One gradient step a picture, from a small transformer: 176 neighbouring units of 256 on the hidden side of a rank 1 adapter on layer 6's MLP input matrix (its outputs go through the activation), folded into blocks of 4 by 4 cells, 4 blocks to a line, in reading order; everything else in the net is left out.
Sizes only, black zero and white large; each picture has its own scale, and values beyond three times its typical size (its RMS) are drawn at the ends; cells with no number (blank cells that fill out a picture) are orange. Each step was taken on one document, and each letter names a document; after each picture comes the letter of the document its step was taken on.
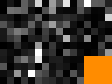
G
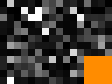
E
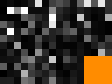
G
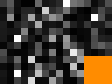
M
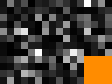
E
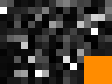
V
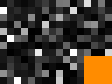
M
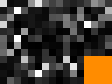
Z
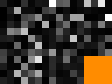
G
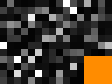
M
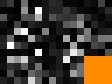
E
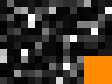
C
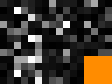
G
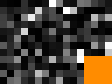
M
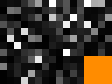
G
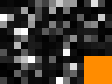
C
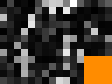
C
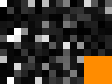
Z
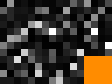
M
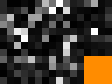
C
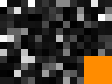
Z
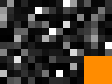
M
